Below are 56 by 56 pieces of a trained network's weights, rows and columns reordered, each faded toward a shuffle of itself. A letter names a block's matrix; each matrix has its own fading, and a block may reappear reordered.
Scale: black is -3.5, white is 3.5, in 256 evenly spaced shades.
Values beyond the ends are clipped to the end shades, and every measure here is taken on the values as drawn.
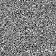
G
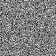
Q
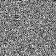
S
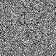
G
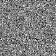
Q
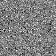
S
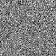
G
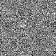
G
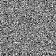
S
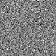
G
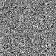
S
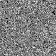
Q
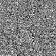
G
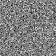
S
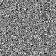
S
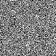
Q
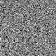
S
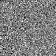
G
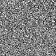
S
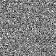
G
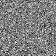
Q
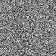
S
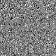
Q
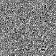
Q
